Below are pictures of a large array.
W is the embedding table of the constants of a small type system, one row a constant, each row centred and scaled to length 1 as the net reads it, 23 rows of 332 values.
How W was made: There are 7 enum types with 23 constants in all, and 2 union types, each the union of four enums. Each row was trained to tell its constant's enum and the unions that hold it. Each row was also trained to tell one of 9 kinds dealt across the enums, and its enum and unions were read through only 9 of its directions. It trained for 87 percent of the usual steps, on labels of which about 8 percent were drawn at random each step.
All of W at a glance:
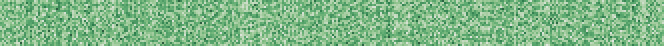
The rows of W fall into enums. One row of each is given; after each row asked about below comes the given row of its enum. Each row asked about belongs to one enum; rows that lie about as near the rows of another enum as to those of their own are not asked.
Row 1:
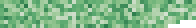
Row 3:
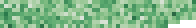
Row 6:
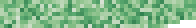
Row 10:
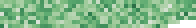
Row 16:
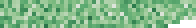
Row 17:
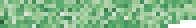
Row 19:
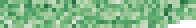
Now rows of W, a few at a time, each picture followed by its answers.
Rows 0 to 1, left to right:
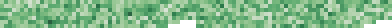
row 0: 3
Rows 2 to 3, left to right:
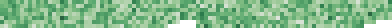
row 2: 19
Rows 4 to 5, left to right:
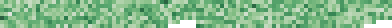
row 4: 3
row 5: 1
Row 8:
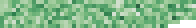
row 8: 17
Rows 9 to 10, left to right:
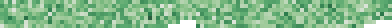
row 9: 1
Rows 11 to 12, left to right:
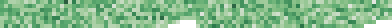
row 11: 19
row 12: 19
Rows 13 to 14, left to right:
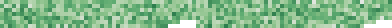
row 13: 3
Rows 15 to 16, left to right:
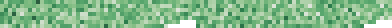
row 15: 1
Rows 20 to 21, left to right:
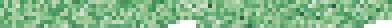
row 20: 17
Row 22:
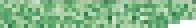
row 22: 3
